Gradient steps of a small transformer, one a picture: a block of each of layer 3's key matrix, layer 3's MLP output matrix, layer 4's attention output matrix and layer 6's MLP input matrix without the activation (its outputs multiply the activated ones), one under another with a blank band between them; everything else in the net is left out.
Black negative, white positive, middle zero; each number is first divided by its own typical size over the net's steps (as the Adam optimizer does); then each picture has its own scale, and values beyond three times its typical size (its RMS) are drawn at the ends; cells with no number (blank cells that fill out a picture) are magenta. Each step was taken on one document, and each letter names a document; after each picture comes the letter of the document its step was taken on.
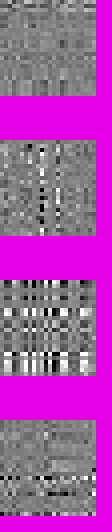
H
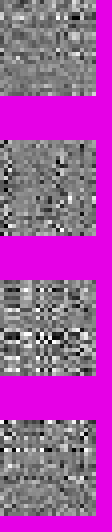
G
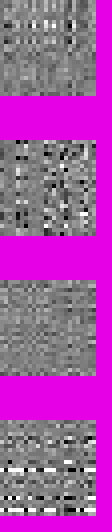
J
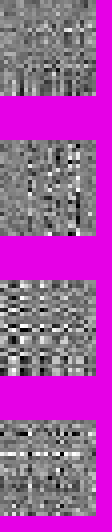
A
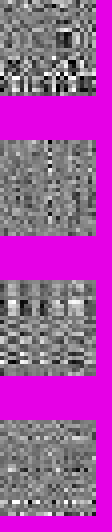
A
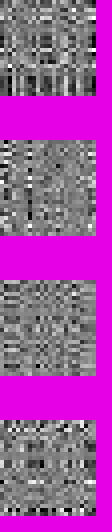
G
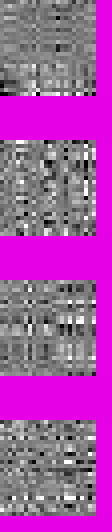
J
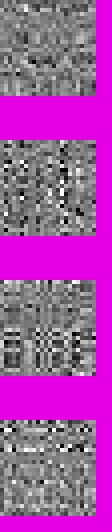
G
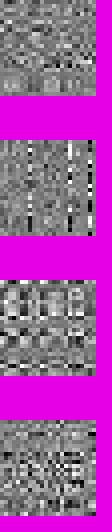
A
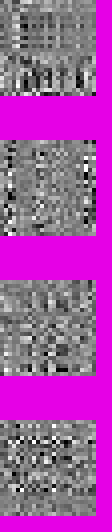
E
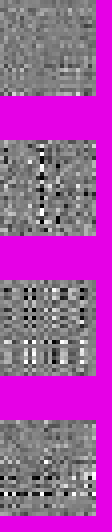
H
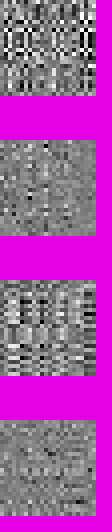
A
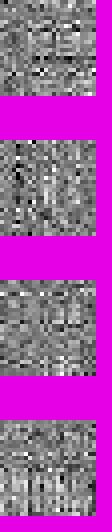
A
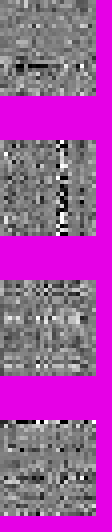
G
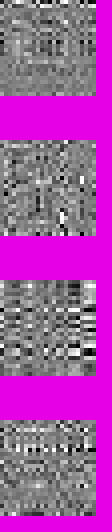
G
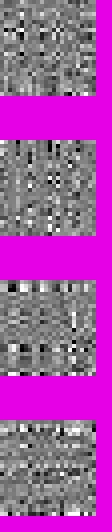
A
